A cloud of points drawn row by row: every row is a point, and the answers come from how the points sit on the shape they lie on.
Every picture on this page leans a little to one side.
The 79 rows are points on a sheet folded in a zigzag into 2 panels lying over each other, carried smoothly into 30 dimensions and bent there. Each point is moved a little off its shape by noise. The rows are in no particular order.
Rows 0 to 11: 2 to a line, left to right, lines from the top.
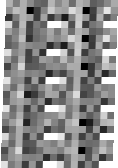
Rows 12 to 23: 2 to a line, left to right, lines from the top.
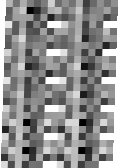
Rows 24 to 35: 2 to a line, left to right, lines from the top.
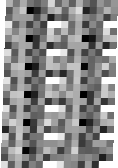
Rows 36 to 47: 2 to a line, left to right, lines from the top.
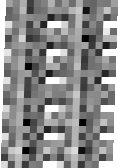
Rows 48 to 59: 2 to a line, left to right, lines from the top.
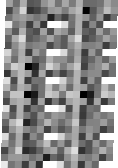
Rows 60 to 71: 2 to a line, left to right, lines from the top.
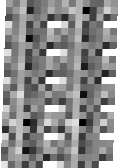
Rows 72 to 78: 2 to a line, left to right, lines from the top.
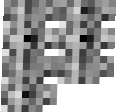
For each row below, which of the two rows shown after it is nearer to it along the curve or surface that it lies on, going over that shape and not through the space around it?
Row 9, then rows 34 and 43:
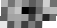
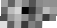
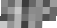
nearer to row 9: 34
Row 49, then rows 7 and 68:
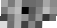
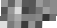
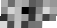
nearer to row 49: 68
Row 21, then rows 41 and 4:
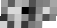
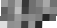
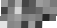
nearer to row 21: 4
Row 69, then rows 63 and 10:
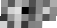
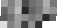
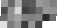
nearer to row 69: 10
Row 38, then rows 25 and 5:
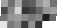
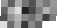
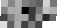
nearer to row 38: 25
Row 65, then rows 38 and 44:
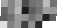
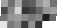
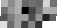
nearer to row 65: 44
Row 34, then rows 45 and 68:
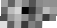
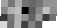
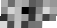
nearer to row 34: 68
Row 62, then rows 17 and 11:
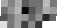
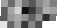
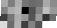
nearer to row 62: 11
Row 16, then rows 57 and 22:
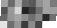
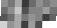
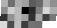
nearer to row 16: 22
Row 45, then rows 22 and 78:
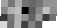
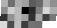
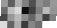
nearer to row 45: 22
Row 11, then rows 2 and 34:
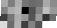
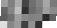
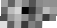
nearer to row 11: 2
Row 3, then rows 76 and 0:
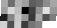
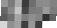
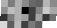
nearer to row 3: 0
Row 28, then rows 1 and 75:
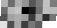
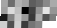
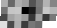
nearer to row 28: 75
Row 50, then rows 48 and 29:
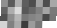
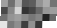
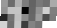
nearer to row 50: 48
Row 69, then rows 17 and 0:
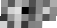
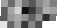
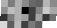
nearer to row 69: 17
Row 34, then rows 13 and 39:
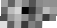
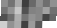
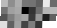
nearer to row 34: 39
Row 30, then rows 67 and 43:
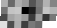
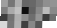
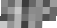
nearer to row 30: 67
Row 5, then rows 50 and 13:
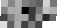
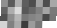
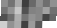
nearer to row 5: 13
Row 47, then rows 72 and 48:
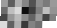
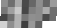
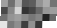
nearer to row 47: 48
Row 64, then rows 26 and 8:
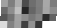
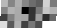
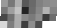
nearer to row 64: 8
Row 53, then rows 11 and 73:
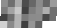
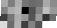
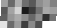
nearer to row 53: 11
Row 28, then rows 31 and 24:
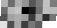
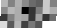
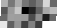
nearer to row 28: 24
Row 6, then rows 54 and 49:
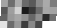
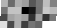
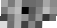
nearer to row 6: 54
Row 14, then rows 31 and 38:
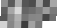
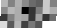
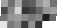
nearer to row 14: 38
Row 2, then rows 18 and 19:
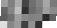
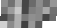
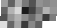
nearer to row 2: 18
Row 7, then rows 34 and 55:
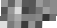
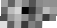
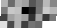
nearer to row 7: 34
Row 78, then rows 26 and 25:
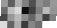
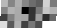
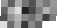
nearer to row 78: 25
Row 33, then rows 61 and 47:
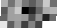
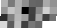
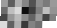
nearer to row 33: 47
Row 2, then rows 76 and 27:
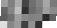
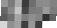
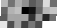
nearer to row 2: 76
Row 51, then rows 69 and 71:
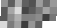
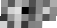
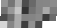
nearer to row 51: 69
